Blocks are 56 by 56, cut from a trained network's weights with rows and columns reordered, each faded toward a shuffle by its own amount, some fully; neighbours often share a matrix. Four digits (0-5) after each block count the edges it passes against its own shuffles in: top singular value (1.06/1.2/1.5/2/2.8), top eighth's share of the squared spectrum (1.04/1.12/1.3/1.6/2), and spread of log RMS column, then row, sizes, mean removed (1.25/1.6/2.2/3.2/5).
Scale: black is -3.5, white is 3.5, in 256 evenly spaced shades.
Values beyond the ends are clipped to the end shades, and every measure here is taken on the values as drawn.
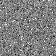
1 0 0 0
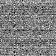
3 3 1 1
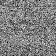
1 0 0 0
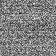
2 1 0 0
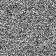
0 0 0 0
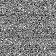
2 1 0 0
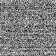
2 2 0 0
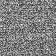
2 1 0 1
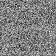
0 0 0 0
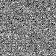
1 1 0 0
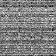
4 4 2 2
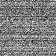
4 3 1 1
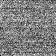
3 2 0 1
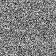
0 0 0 0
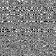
4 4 0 3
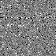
3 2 0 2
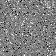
2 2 0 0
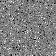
1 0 0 0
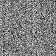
2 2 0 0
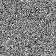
0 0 0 0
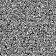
1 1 0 0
